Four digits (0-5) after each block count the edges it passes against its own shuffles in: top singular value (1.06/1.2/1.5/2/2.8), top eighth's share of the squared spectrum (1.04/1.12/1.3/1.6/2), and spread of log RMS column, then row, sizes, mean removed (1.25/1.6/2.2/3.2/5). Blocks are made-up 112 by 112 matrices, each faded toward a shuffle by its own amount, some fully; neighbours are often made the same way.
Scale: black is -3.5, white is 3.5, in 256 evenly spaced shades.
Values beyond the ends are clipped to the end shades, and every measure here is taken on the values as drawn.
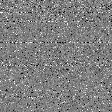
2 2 0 2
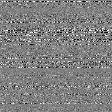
2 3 0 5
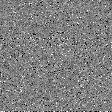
2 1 0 2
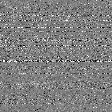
2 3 0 4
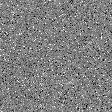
0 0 0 0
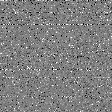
2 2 0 2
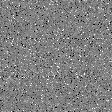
1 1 0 1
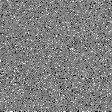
1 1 0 2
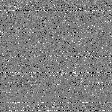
2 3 0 3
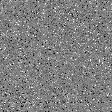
1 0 0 0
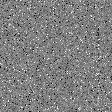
0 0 0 0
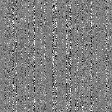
2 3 4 0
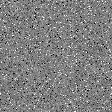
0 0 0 0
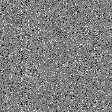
1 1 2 0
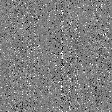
1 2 2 0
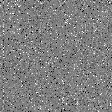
3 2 1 0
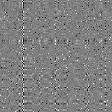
5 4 3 2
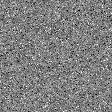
0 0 0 0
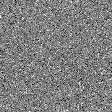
0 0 0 0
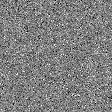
0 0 0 0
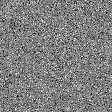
0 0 0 0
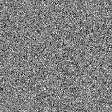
3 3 1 1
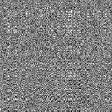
4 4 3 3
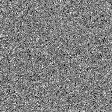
1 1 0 0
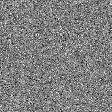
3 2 0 0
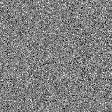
3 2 1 1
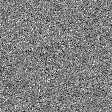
1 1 0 0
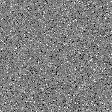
2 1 0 0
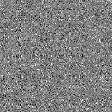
4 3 2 2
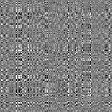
5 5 4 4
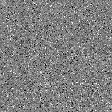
3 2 1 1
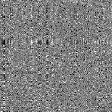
4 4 3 2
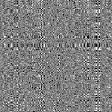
5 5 3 3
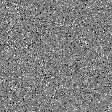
2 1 0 0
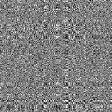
5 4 3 3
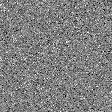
1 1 0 0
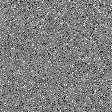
3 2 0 0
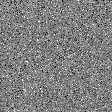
2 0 0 0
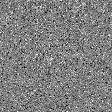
3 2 1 1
